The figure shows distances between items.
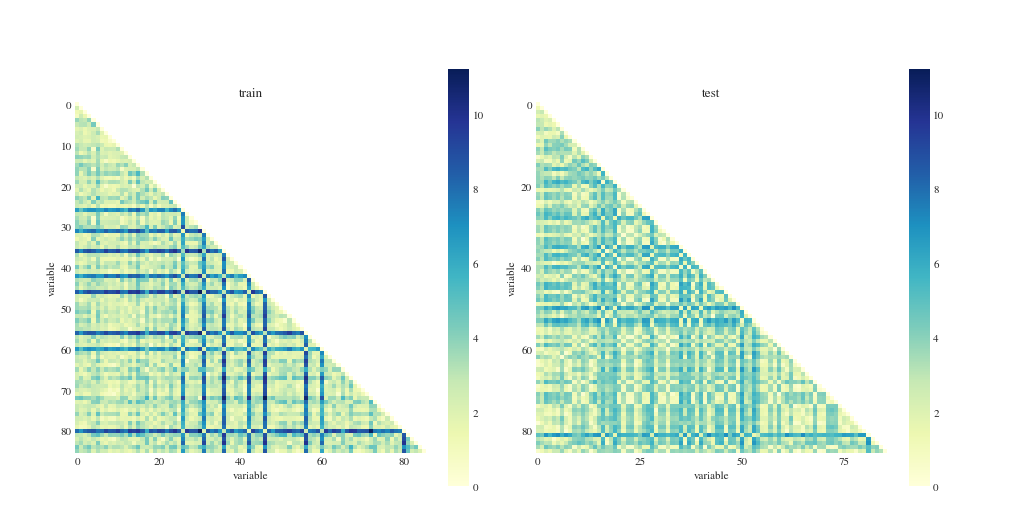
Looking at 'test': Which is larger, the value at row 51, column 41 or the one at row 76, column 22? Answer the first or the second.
the second
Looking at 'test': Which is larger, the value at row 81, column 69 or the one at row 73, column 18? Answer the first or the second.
the first
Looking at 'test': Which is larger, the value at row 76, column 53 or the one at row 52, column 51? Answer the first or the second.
the first
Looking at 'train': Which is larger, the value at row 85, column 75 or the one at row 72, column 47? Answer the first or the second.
the second
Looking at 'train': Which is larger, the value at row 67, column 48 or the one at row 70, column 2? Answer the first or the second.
the first
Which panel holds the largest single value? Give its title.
train
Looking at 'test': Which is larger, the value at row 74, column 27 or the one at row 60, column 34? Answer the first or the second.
the first
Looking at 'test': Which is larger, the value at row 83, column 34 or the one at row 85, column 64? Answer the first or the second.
the first
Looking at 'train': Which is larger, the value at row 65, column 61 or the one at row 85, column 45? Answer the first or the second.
the first
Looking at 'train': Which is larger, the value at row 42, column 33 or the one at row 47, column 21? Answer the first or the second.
the first
